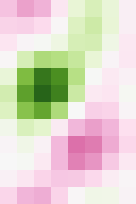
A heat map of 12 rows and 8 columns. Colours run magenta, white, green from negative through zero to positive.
The centre is the roughest part. No regular stripes run through it. The ninth with the highest average is the middle left. The ninth with the lowest average is the bottom middle. No lone cell stands out from its neighbours.
